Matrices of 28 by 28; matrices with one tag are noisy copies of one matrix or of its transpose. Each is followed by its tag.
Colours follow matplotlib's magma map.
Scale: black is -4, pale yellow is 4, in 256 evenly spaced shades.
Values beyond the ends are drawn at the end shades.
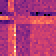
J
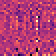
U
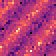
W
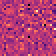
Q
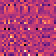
Q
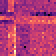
J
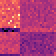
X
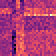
J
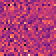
Q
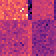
X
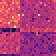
X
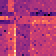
J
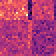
X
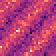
W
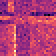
J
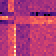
J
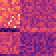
X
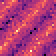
W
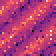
W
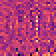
U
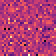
Q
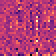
U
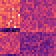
X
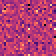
Q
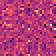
Q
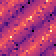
W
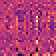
U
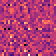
Q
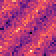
W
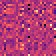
Q
